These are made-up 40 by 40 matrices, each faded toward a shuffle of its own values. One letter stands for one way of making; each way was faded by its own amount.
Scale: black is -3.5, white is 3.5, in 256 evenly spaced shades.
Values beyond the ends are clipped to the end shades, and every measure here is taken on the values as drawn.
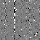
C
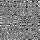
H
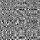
H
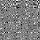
H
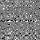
H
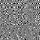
H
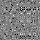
H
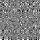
H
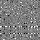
H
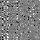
C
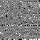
H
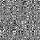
H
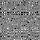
H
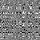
H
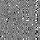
C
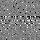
H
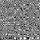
H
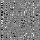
C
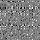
H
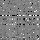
H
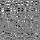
H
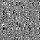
C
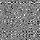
H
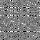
H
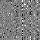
C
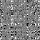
C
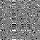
H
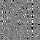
C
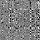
C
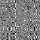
C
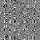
C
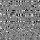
H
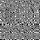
H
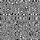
H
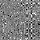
C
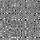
H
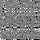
H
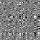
H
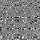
H
